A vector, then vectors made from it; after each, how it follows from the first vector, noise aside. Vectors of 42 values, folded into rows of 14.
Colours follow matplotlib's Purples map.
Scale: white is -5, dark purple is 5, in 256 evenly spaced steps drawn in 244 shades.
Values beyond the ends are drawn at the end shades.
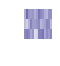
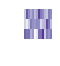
scaled up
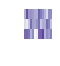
scaled up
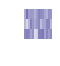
copied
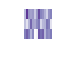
scaled up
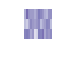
copied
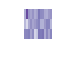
copied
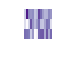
scaled up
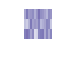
copied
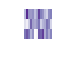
scaled up
